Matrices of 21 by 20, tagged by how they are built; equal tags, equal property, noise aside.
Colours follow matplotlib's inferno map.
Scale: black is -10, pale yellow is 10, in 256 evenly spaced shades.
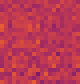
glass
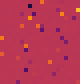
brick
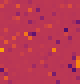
brick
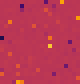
brick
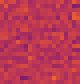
glass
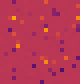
brick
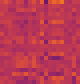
glass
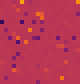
brick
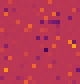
brick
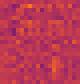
glass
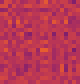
glass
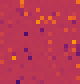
brick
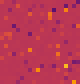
brick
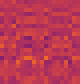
glass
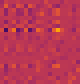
glass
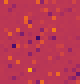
brick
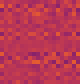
glass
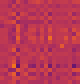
glass
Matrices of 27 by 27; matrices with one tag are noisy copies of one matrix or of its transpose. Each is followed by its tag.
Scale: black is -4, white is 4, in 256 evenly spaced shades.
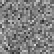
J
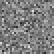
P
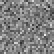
J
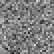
J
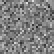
J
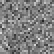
J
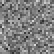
J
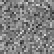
J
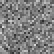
J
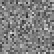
P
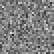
P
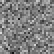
J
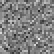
J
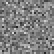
P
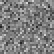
J
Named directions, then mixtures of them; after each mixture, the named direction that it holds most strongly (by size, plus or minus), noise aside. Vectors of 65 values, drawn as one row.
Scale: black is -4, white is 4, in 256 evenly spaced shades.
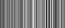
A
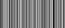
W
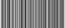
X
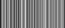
X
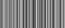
A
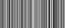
A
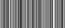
W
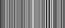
A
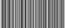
X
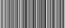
A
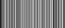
W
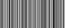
W
